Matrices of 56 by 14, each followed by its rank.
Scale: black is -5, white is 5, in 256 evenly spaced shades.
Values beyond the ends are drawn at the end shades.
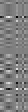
one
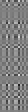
one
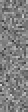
full rank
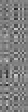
two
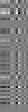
one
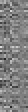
three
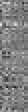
three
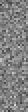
full rank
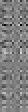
two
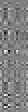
two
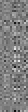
three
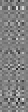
two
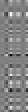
one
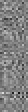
three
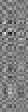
two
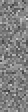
full rank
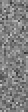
full rank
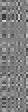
two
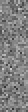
full rank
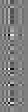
one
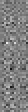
three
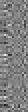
three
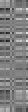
one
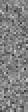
full rank
